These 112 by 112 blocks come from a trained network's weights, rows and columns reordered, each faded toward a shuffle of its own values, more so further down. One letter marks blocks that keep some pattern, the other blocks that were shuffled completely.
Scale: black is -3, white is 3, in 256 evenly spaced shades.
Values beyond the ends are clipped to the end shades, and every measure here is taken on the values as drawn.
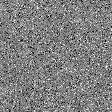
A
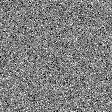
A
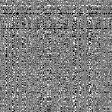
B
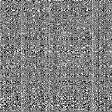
B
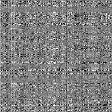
B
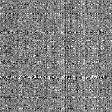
B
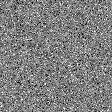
A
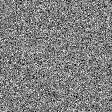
A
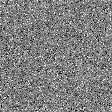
A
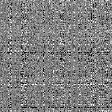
B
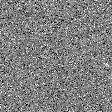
A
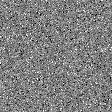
A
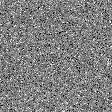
A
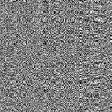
B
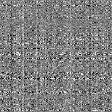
B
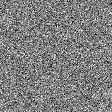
A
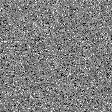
A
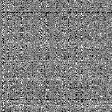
B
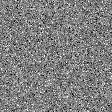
A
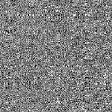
B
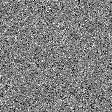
A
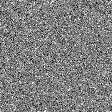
A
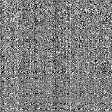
B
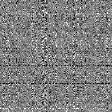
B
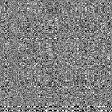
B
